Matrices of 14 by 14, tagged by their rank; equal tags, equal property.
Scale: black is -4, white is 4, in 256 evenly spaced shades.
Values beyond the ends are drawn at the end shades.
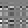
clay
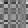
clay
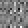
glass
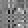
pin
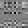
pin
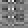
pin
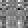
pin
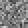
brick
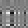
clay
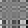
clay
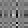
clay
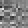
glass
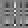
clay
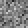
brick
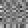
pin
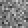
brick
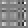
clay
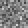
brick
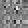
glass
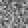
brick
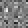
glass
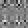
pin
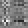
pin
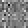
glass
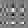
clay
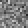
brick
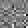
glass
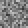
brick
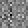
glass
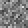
brick
